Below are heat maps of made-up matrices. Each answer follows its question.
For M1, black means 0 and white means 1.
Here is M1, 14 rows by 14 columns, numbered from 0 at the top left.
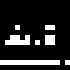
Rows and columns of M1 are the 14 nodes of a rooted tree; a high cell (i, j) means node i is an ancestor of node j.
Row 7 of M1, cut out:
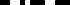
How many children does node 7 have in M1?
2
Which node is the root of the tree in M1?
12
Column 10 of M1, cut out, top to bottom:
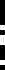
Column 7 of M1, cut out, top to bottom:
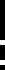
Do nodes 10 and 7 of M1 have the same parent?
no
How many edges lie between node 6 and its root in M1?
1
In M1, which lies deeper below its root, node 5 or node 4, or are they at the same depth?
node 5
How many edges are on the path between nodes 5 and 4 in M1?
3
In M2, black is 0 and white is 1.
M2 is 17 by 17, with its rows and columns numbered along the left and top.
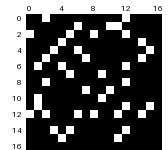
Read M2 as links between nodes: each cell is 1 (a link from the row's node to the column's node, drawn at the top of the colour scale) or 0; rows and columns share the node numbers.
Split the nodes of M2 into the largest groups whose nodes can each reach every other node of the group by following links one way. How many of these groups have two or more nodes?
1
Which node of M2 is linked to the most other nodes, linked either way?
node 12
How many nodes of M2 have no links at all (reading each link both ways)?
2
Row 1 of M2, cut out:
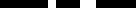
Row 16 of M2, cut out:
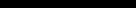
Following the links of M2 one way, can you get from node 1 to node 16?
no
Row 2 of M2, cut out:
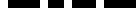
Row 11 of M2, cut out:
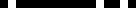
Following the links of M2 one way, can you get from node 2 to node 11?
yes
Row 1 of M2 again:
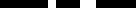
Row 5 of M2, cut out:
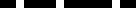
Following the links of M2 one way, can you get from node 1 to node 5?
yes
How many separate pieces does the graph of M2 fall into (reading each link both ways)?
3
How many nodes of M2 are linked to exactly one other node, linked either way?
0
